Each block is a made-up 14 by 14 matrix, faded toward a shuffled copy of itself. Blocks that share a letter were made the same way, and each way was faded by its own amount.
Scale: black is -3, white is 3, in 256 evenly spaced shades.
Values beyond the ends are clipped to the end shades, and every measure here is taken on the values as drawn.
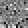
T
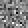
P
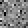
P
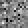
T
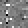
T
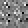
T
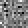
P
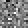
P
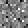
T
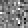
P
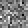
P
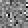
P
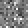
T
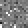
T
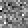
P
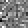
T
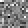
P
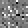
T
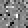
T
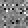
T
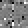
T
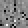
T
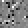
T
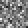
P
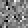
P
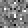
P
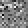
P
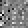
T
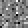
T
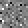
T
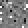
T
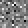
T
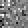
T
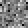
T
